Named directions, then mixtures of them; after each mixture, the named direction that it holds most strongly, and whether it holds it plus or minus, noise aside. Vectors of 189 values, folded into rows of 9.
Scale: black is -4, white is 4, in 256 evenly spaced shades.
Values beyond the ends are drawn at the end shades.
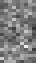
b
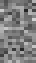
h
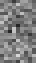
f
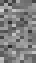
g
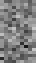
b, minus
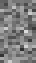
h, plus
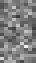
b, plus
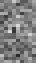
f, minus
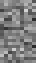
h, minus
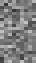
g, minus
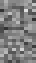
h, minus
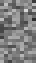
h, minus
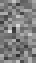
f, minus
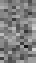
b, minus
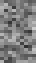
b, minus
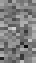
b, minus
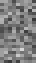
h, minus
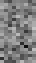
b, minus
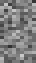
g, plus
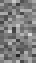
f, minus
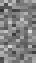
g, minus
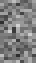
f, minus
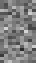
h, plus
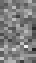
b, plus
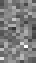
b, plus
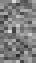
f, minus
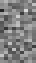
h, minus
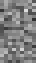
h, minus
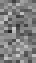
f, plus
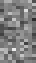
h, minus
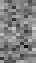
b, minus
